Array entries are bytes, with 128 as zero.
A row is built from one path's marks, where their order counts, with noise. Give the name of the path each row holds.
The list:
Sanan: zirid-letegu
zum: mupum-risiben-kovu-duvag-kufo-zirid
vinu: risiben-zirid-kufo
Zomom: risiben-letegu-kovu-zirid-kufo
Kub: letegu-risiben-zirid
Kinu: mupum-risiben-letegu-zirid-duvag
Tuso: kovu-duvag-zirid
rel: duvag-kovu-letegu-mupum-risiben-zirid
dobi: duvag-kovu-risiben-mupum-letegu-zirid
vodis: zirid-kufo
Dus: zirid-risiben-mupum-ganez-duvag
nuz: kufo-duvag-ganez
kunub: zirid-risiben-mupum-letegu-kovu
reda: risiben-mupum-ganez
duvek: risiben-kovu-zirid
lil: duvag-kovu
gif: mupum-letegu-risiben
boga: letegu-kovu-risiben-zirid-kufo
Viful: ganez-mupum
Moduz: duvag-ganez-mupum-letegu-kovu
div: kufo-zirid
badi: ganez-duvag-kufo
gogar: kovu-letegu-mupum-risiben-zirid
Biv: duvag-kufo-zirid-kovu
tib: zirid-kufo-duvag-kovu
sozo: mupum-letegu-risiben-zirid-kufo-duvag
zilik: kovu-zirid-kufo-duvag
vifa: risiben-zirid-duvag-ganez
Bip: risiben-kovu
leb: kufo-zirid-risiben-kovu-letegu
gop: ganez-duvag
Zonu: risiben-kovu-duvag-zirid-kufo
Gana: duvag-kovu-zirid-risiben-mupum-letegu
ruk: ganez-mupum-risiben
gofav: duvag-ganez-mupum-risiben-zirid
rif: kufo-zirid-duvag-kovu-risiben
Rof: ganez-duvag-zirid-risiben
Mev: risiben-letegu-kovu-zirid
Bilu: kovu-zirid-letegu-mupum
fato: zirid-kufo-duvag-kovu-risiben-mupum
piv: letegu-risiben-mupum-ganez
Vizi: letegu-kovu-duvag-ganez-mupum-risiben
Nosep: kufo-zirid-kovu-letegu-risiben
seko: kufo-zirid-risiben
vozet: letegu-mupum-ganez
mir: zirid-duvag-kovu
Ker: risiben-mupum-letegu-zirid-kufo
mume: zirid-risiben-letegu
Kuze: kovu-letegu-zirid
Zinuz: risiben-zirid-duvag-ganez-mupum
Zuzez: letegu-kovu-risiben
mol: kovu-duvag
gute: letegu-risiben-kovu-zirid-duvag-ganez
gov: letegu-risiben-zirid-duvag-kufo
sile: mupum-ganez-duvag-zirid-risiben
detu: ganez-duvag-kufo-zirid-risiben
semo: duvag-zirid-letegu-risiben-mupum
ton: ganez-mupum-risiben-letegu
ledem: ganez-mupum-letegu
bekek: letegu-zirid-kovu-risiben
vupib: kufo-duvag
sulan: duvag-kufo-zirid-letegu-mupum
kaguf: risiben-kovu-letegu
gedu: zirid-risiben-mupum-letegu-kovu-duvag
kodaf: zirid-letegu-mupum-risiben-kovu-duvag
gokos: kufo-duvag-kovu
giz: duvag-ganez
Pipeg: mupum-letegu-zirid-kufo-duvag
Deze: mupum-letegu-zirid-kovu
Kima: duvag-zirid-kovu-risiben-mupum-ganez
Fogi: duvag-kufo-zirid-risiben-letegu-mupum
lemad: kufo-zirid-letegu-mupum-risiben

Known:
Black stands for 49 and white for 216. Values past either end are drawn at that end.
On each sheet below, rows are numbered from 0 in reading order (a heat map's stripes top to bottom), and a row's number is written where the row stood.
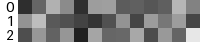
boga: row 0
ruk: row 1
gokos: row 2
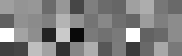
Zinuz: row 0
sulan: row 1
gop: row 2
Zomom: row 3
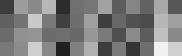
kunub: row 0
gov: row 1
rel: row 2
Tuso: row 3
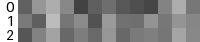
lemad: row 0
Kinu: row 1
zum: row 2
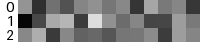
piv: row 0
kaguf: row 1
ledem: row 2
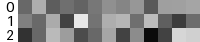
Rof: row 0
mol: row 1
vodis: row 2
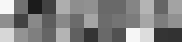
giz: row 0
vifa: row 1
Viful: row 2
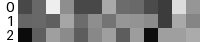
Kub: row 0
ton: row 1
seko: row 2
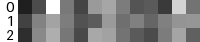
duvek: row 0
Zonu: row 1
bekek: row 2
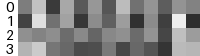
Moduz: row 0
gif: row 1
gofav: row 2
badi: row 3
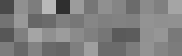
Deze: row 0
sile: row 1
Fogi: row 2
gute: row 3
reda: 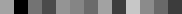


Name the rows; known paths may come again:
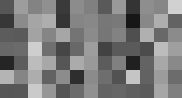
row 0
tib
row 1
Nosep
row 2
fato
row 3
gov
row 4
leb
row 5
Dus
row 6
Ker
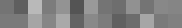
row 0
Kinu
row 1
semo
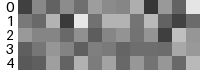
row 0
Biv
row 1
mol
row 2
gofav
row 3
Gana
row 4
zilik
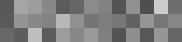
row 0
dobi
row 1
sulan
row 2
kodaf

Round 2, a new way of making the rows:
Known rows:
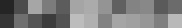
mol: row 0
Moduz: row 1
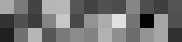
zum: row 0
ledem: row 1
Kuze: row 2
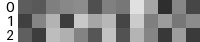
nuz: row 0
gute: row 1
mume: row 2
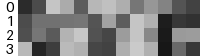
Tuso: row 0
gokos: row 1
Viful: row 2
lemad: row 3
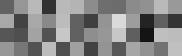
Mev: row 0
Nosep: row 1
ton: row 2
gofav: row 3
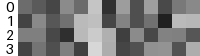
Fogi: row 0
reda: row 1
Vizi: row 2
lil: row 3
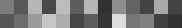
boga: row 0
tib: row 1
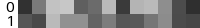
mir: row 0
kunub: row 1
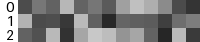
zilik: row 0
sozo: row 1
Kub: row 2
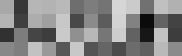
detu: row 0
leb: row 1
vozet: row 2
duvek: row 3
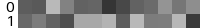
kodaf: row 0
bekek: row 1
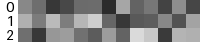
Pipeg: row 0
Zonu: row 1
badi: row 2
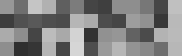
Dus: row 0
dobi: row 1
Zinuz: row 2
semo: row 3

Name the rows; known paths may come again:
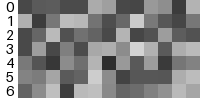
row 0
dobi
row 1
rif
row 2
gogar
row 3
giz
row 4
Fogi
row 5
Bip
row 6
Mev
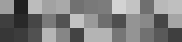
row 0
detu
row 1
rel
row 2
Bilu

